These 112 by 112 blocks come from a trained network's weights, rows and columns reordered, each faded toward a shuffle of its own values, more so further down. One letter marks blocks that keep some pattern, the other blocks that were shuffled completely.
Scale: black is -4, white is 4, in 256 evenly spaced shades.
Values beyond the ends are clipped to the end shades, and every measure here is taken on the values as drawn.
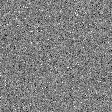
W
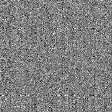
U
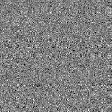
U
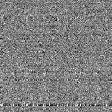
U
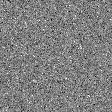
W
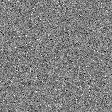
W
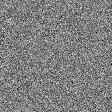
W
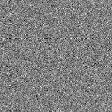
U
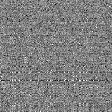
U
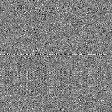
U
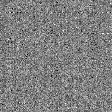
U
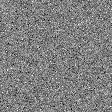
W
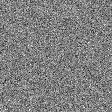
W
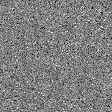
W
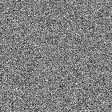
W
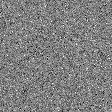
W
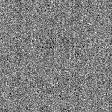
U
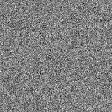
U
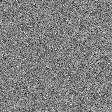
W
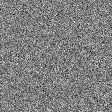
W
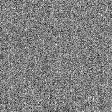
U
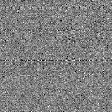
U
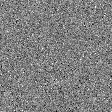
W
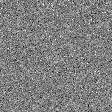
W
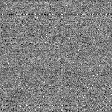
U
